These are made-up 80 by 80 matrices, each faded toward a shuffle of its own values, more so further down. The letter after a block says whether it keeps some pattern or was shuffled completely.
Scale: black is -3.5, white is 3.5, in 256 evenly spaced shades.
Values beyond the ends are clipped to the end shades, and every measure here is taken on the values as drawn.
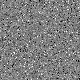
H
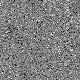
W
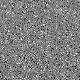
W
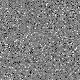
W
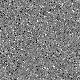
H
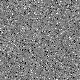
H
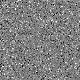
W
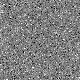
H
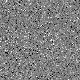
W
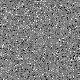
W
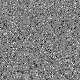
W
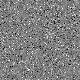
W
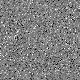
W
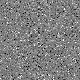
W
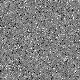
H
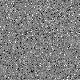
W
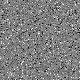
W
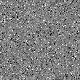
W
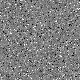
H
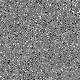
H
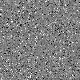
W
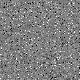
W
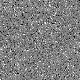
W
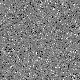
H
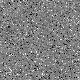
H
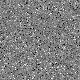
H
